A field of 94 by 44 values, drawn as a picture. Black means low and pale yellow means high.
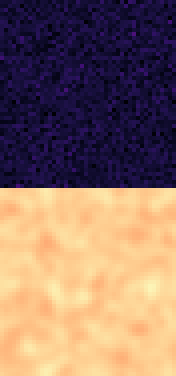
It is made of 2 by 1 panels. Panel 1,1: very low, fine-grained, faint in contrast. Panel 2,1: very high, blotchy, faint in contrast.
